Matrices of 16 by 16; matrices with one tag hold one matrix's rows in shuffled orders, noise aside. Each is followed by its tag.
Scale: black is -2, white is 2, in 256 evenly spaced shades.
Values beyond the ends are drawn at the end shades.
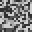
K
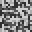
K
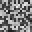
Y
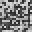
K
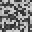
K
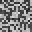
Y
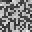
Y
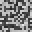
K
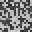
Y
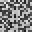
Y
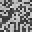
Y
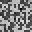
Y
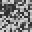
K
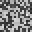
Y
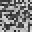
K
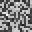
Y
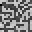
K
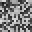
Y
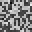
Y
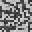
K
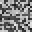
K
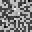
Y
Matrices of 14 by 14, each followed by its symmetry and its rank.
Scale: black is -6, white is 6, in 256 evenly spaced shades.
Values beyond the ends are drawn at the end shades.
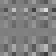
neither, rank one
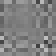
antisymmetric, rank two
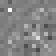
symmetric, rank three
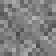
antisymmetric, full rank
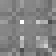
symmetric, rank three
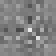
symmetric, rank three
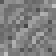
symmetric, full rank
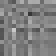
antisymmetric, rank two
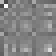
symmetric, rank three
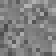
antisymmetric, full rank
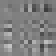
antisymmetric, rank two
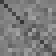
symmetric, full rank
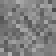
antisymmetric, full rank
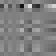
neither, rank one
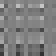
neither, rank one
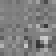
antisymmetric, rank two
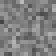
antisymmetric, full rank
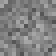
symmetric, full rank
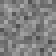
symmetric, full rank
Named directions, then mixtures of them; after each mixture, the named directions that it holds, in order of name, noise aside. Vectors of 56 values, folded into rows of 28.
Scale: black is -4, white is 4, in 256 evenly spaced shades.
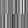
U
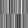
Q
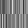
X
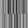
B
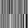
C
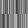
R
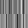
B, Q, X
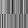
X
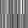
Q, U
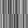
B, U, X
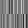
C, Q, U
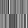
C, Q, R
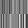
C, X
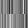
C, X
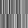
Q, R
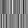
X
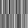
Q, R
